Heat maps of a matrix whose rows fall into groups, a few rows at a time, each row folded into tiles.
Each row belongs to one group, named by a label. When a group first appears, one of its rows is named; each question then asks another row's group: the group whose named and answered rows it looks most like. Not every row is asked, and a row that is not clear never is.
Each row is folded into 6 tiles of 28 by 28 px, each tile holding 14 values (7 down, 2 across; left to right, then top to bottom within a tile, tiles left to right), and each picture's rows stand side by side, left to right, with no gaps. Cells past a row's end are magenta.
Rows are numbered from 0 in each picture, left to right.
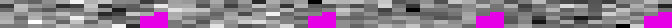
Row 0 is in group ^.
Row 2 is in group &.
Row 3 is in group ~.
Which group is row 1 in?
&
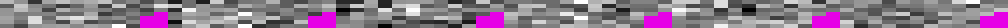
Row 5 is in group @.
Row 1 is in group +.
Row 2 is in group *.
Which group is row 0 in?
^
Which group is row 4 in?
&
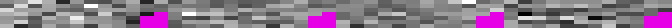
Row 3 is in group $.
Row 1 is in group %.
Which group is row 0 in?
&
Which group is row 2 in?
@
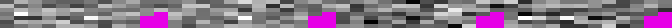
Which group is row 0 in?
%
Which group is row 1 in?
^
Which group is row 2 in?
~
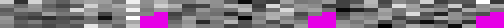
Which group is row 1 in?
~
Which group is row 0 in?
@
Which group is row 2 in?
*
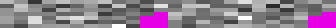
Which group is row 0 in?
^
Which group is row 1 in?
^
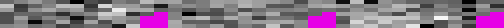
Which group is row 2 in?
+
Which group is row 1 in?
$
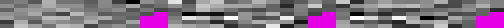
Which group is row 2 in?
$
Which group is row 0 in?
+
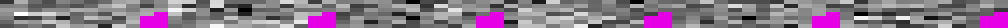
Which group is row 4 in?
~
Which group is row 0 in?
%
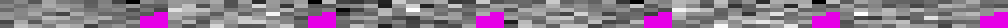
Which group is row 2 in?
*
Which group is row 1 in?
&
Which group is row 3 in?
+
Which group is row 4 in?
&
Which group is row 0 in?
+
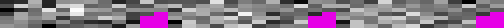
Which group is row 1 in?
+
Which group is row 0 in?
*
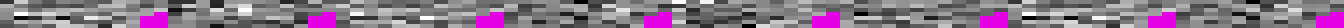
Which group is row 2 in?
%
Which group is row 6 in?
%
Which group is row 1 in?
*
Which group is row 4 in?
@
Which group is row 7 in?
~
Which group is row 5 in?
$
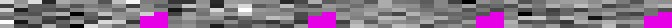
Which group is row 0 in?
@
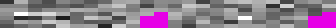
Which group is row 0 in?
%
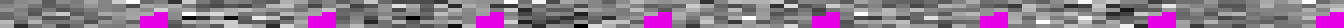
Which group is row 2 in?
~
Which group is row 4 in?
^
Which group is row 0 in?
@
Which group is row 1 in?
%
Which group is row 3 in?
@
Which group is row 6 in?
^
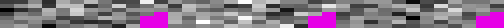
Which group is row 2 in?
~
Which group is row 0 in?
*
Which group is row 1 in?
^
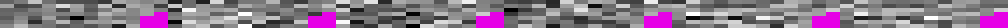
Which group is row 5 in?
%
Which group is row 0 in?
~
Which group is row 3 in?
*
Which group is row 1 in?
+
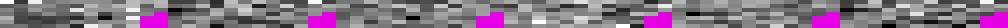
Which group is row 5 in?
*
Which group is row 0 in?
@
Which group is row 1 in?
*
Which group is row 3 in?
^
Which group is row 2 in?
~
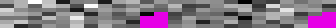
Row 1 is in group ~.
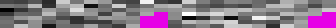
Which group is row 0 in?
*
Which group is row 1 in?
%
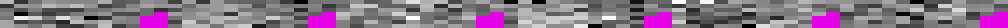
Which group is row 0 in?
$
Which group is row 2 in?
^
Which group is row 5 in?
~
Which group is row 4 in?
@
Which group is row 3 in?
+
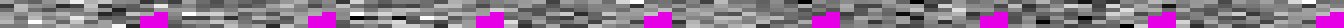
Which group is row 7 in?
@
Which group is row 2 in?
%
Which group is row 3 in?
@
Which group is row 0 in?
^
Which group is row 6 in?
~
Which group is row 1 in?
%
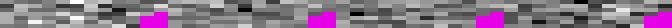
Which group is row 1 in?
&
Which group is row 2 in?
$
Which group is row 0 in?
^
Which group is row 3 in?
~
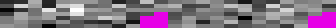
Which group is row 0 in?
*
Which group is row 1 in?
~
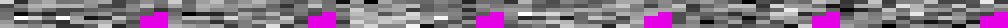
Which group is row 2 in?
+
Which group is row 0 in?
$
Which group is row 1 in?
$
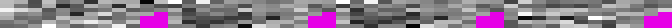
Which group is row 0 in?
&
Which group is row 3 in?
%
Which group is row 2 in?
@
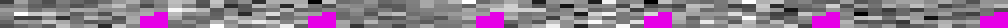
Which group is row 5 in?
$
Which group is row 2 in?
@
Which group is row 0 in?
%
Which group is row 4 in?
^
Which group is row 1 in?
&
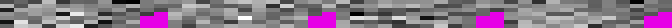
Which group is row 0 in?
+
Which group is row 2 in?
$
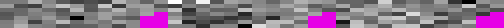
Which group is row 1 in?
@
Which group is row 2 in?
+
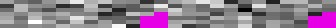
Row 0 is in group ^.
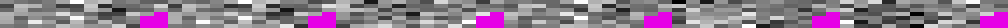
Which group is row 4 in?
+
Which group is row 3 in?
^
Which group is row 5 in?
@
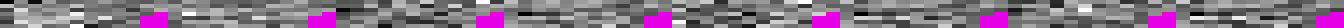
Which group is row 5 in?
$
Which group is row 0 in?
+
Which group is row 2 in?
*
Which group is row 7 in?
$
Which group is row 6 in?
*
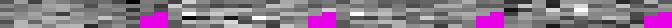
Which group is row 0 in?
+
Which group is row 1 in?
%
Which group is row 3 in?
*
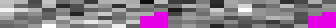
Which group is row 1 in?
*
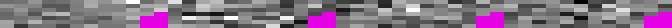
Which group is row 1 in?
$
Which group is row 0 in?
@
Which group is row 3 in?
~
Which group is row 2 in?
*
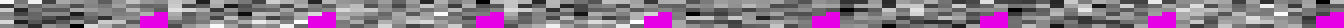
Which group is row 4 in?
$
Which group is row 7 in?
&
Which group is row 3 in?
&
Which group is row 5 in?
*
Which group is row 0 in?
@
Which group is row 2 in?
&
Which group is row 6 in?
*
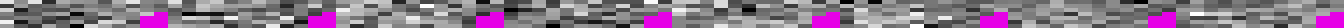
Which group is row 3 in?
*
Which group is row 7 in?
%
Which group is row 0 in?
@
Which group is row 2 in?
&
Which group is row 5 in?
+
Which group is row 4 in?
&
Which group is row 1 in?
$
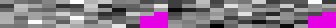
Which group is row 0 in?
^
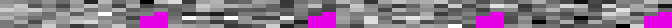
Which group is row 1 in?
$
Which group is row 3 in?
~
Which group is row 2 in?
^
